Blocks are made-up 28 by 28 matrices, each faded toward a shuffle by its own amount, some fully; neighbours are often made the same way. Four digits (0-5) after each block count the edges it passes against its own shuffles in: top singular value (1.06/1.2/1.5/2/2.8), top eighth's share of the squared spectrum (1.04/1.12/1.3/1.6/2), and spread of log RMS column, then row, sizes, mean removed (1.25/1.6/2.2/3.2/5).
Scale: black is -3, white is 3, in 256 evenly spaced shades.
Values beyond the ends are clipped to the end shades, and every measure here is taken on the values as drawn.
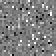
0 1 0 0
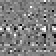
3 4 1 3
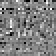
3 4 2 2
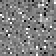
1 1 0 0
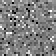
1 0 0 0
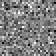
0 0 0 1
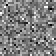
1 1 0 0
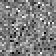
0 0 0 0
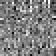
3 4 2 2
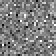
0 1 0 0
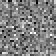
0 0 0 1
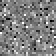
1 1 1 0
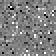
1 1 0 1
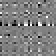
4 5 2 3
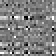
4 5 2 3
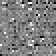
3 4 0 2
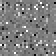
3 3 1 1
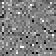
2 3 0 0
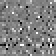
3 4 1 2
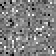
1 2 1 0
